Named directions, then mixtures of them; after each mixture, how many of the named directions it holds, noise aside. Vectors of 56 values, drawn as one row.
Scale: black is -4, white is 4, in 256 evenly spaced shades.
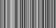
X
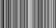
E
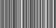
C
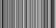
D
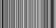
one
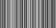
two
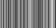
two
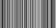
two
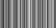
three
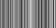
two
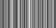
three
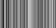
one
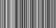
one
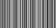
three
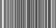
three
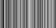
two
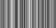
two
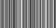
one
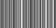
one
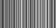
two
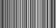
three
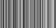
three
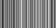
two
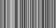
one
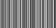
two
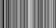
one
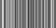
three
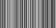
two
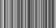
two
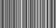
two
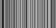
three
